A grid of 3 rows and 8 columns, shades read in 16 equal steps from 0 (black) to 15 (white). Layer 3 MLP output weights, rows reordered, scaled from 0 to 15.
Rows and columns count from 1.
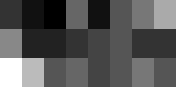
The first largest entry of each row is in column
8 1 1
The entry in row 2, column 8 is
3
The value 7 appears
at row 1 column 7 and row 3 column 7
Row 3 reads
15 11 5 6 4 5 7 5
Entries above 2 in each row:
5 6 8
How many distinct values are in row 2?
5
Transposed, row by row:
3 8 15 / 1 2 11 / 0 2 5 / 6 3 6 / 1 4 4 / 5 5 5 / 7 3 7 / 10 3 5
